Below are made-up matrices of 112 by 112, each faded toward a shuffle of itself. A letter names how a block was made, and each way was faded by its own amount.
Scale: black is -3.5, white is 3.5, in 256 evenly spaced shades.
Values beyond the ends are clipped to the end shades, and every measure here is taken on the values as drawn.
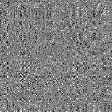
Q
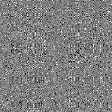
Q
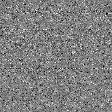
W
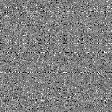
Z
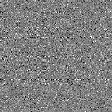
Z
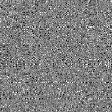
Z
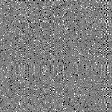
Q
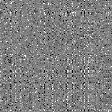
Q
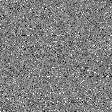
W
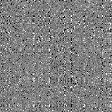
Q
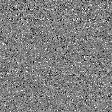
W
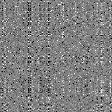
Q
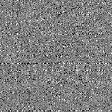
Z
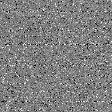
W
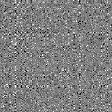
Q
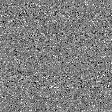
W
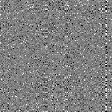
Q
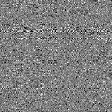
Z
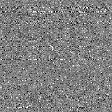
Z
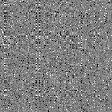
Q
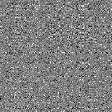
Z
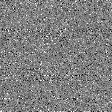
W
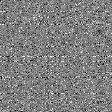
Z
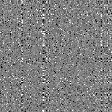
Q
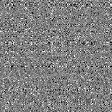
Z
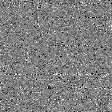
W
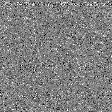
W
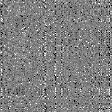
Q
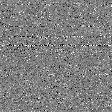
W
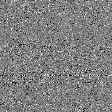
W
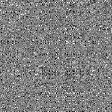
Z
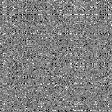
Z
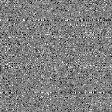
Z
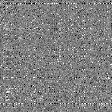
Z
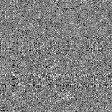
Z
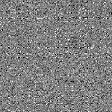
Z
